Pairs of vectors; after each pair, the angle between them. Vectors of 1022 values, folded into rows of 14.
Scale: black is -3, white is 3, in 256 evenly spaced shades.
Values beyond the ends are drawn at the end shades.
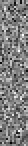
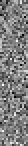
partly opposed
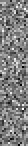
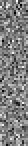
partly opposed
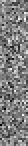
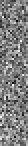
partly opposed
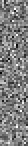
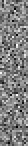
nearly opposite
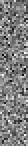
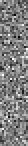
partly aligned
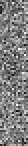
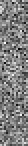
nearly opposite
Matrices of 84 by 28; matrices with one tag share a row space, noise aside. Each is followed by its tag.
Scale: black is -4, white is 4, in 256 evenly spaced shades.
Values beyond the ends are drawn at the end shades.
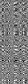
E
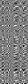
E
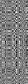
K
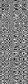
E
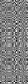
K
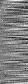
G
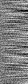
G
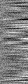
G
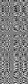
E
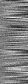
G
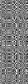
K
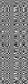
E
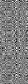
K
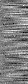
G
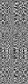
E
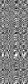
E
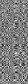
E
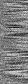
G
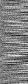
G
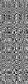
K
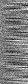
G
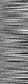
G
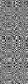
K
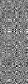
K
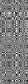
K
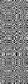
K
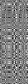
K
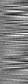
G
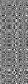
K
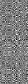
K
